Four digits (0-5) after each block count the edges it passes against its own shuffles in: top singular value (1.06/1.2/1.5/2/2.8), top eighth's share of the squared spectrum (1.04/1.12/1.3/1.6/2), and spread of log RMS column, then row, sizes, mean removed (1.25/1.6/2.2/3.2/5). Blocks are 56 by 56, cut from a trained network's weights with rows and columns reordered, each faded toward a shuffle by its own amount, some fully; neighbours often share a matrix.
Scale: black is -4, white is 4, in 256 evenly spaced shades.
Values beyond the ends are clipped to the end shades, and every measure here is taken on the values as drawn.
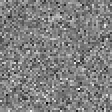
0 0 0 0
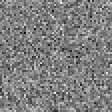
0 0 0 0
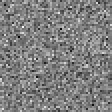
0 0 0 0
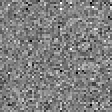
3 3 1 1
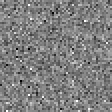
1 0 0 0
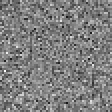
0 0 0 0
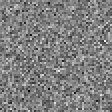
0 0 0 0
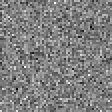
0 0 0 0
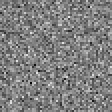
0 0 0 0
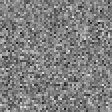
1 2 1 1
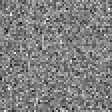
0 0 0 0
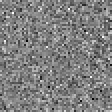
1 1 0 0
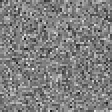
2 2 0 0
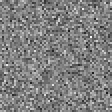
2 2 0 0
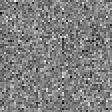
1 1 1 0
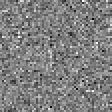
2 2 1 0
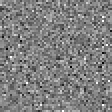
2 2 1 0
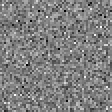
1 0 0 0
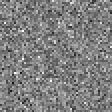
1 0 0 0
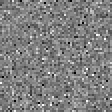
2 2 0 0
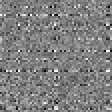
4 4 2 3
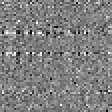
4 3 1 2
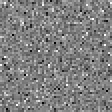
1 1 0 0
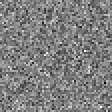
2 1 0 0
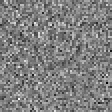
3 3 0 1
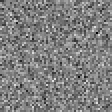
1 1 0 0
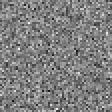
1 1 0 0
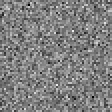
0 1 0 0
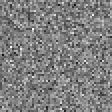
1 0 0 0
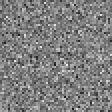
0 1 0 0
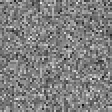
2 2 0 1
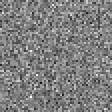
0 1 0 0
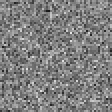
1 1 0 0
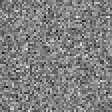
1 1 0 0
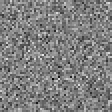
2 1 0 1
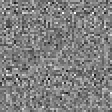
4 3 1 2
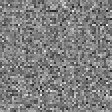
3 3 1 2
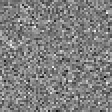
2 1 0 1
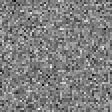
1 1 0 0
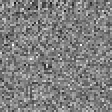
3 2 0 1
